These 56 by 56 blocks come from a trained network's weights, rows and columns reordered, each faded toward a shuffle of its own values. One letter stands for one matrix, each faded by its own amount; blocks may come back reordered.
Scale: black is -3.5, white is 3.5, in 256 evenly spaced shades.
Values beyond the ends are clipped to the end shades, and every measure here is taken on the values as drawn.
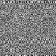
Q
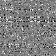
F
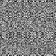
Q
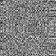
Q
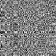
Q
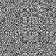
Q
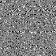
F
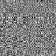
Q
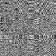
Q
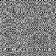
Q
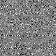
F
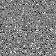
F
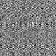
Q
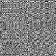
Q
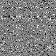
F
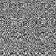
Q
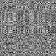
Q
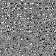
F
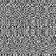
Q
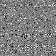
F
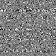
F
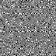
F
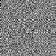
Q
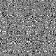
F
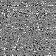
F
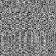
Q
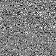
F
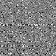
F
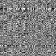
Q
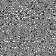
F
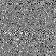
F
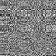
Q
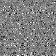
F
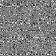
F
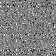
F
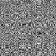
Q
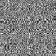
Q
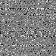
F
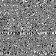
F
